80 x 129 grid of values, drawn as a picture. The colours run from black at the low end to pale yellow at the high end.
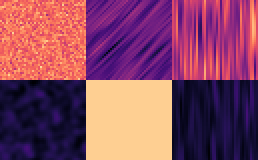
It is made of 2 by 3 panels. Panel 1,1: high, fine-grained. Panel 1,2: low, slanting up to the right. Panel 1,3: middling, streaked downward, strong in contrast. Panel 2,1: very low, blotchy, faint in contrast. Panel 2,2: very high, flat. Panel 2,3: very low, streaked downward, faint in contrast.
